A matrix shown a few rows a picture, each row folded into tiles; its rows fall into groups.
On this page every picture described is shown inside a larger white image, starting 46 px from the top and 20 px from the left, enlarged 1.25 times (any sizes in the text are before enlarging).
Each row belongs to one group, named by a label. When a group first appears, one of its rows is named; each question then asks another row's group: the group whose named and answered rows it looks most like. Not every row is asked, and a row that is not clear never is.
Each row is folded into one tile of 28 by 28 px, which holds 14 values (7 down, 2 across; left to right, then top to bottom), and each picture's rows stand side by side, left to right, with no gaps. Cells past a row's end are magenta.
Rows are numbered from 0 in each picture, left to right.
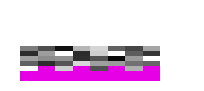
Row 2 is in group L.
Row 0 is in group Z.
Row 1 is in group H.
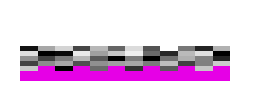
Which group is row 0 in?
H
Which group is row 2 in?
L
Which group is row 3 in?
L
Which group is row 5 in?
H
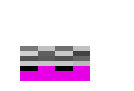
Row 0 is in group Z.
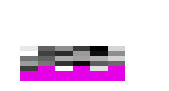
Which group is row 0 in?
L
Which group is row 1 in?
Z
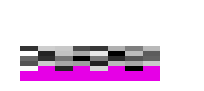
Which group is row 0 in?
H
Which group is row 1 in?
L
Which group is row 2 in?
H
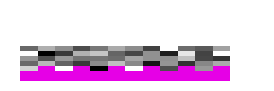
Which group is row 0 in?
H
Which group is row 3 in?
Z
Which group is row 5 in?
L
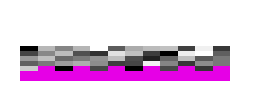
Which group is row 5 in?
L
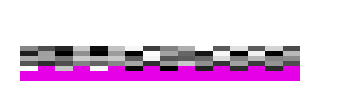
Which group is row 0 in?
Z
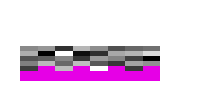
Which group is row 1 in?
H
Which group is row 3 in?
L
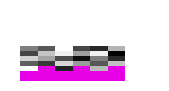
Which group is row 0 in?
Z
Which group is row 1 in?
L
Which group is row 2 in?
H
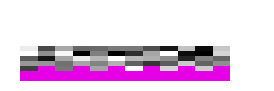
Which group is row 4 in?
H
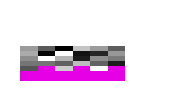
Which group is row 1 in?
H
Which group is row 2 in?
Z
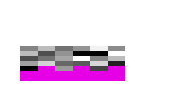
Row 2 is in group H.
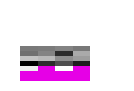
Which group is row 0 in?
Z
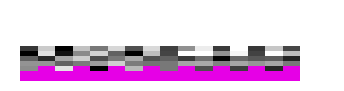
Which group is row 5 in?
L
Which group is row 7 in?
L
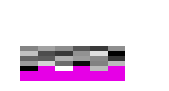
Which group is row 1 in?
Z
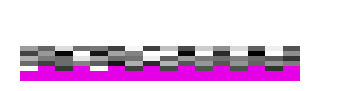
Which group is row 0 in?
Z
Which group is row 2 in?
Z
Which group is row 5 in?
L
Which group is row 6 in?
L
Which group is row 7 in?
L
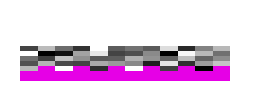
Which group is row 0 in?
H
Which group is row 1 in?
Z
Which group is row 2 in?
L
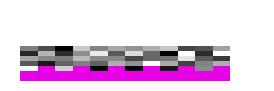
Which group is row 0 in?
Z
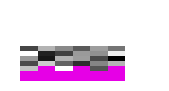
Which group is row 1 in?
Z
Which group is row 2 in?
L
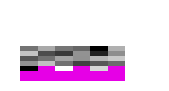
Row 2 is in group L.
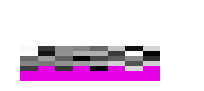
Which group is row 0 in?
L
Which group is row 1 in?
L
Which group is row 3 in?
H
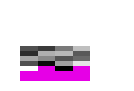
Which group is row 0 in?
Z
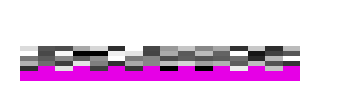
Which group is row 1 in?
H
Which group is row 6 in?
H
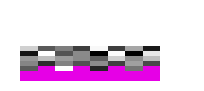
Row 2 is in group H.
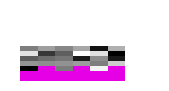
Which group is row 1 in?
L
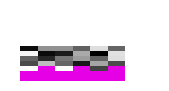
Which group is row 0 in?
H
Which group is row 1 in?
Z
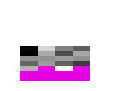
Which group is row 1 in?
Z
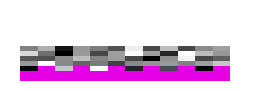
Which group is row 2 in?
Z
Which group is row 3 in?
L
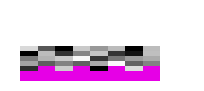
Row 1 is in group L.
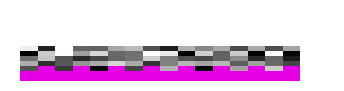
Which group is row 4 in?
H
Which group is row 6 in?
H
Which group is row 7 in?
H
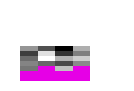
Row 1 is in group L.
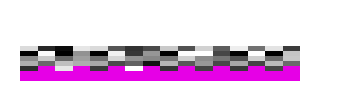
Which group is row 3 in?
Z
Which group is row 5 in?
L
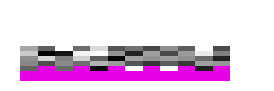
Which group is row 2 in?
L
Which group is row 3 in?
Z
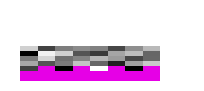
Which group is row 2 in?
Z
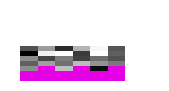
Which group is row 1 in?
H
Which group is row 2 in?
L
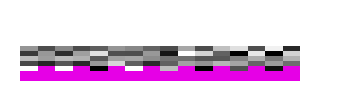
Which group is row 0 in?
Z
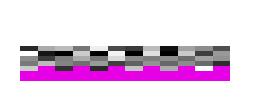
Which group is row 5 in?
Z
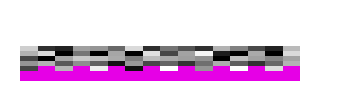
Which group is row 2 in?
Z
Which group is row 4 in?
Z
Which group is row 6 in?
Z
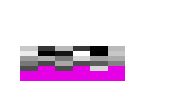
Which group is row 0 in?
L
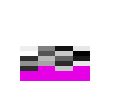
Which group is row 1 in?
H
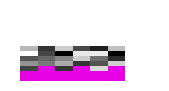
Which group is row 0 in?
L
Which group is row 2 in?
H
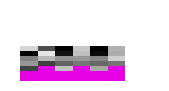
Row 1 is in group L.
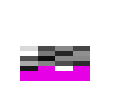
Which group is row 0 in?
L
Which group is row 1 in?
Z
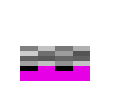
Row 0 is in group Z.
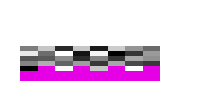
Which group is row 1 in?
H
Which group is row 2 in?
H
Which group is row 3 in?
Z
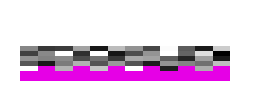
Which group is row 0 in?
Z
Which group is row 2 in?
H
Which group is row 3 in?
Z
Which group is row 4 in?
L
